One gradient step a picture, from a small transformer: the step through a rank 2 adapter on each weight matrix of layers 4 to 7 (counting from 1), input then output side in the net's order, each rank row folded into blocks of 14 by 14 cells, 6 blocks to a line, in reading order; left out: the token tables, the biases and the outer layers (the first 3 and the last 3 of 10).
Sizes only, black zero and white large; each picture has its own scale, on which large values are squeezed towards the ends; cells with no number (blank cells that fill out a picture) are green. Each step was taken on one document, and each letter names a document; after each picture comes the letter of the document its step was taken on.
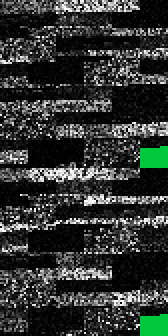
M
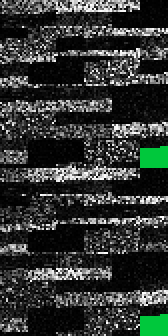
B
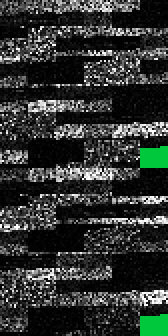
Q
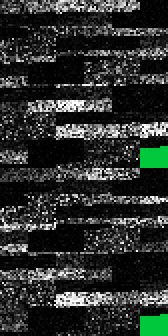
Q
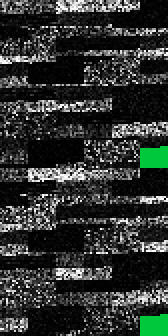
M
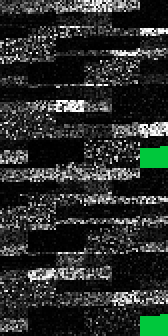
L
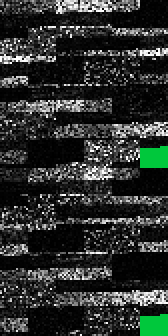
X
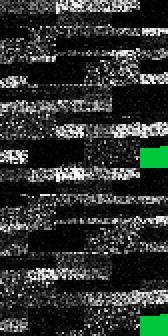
B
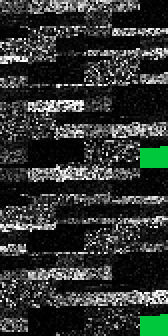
Q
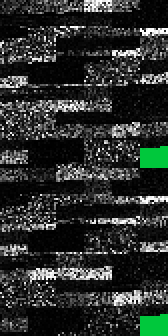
L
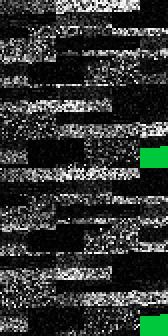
B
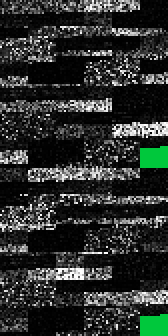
L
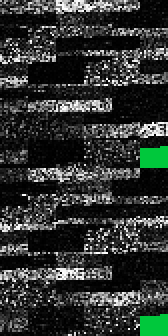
M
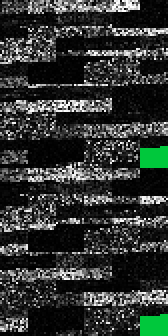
M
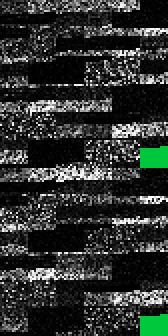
Q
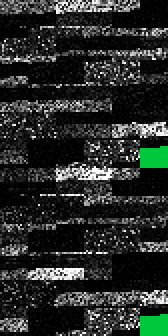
X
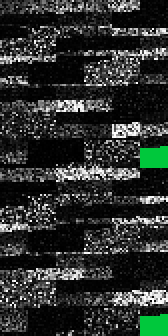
Q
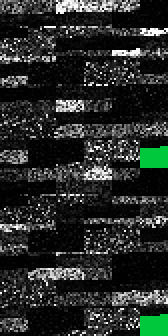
X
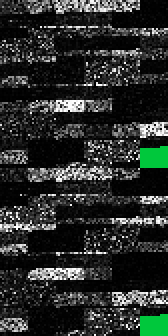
X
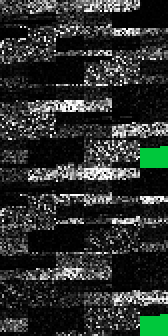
L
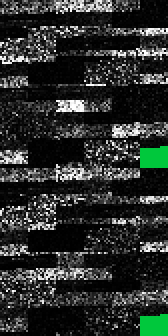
L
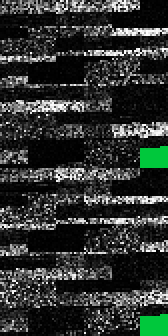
B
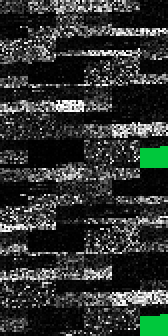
M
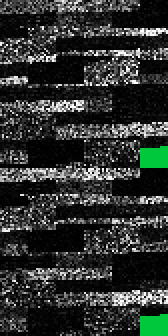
M
